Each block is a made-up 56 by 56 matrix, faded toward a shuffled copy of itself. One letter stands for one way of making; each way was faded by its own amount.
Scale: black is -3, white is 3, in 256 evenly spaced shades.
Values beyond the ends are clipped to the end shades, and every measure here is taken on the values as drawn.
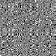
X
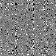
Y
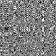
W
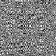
W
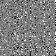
Y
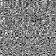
W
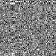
W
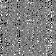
Y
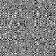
X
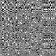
X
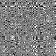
X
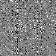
Y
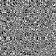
W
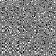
X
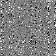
Y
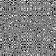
X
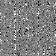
Y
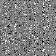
Y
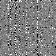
Y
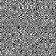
X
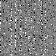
Y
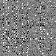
Y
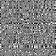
X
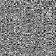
W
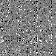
Y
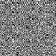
W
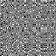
X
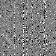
Y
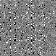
Y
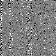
Y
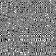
X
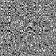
W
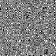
W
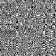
W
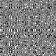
X
